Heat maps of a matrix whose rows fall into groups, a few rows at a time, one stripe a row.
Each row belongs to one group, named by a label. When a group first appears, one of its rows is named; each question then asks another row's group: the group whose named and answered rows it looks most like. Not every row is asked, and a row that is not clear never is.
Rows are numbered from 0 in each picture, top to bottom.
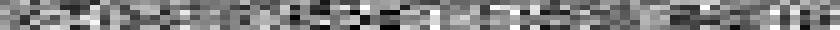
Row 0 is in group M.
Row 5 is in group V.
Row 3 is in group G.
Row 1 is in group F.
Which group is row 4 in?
G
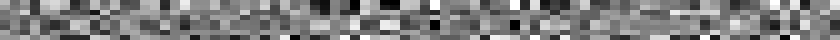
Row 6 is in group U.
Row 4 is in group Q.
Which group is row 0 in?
V
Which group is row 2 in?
M
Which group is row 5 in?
Q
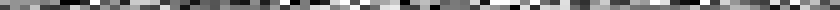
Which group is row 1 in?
Q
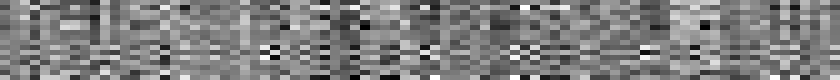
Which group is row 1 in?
Q
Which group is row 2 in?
M
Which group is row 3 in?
M
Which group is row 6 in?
M
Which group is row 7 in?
M
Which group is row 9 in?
V
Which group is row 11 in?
V
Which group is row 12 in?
U
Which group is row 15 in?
V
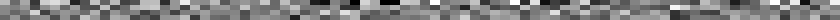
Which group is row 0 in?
V
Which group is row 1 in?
M
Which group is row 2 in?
G
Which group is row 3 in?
G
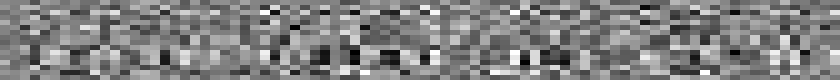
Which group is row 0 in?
M
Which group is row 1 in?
Q
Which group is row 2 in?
V
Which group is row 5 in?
G
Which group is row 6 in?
G
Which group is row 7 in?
U
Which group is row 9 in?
M
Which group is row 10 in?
V
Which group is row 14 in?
F
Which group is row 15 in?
M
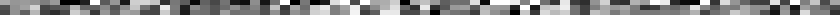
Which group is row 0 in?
F
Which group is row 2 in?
Q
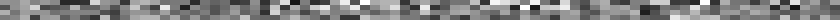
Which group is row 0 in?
F
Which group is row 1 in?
Q
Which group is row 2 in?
Q
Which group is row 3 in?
M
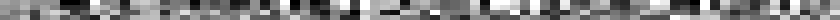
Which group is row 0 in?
F
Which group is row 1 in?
F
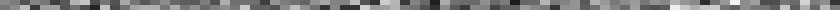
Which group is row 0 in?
Q
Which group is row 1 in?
M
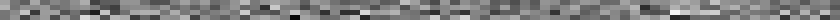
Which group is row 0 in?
U
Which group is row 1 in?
Q
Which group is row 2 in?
M
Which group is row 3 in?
G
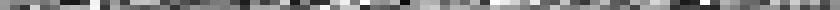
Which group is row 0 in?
F
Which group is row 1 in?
G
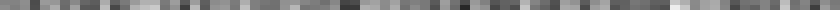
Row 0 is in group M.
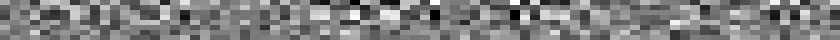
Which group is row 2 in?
Q
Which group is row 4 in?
M
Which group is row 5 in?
Q
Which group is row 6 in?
G
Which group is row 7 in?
G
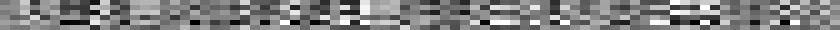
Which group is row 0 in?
M
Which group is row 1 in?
F
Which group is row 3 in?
G
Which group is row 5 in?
U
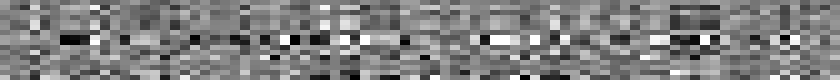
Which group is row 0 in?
U
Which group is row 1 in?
G
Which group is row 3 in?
G
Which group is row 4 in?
G
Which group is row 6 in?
M
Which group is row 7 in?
F
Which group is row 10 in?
G
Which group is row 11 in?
V
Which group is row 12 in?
M
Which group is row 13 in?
U
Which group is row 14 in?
M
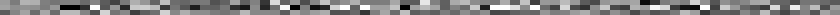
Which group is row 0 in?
Q
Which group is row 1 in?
F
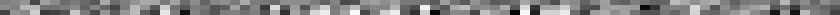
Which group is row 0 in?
M
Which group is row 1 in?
Q
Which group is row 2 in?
Q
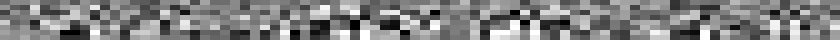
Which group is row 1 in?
G
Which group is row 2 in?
Q
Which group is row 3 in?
U
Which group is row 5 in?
V
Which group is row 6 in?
F
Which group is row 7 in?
F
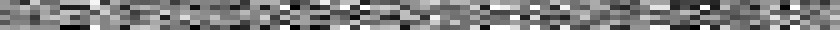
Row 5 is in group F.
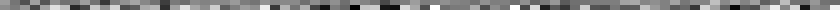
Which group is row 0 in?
U
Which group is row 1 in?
V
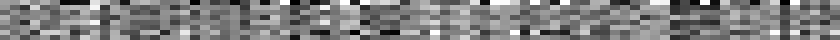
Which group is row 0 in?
F
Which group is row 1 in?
G
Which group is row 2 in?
G
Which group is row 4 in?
G
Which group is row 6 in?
V
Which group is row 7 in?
G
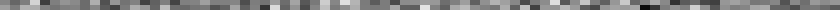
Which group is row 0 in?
G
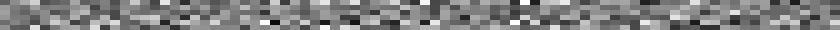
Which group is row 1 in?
U
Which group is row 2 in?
Q
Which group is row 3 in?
M
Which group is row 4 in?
V
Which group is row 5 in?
G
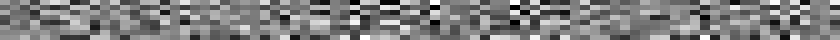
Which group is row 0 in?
V
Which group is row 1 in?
Q
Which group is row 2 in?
V
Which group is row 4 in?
Q
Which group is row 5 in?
U
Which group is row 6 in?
U
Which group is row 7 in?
F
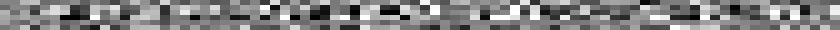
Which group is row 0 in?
Q
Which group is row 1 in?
V
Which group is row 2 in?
V
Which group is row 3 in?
F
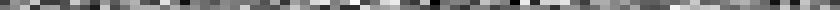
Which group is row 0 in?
Q
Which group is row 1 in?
M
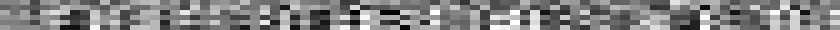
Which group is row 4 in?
V
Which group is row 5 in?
F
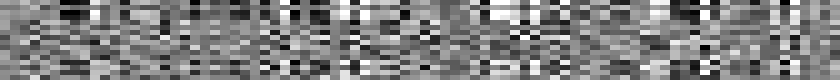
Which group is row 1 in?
G
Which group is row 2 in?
F
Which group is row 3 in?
F
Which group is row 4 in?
V
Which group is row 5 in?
U
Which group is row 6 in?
V
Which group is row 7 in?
Q
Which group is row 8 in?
M
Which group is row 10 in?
Q
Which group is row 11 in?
U
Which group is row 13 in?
V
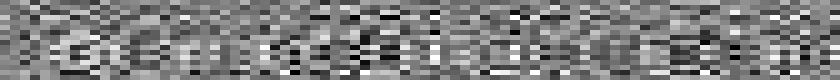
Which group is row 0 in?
M
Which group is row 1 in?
G
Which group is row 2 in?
Q
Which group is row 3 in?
V
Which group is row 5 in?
Q
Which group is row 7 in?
G
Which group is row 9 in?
V
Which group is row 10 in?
G
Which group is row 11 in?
V
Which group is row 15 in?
M
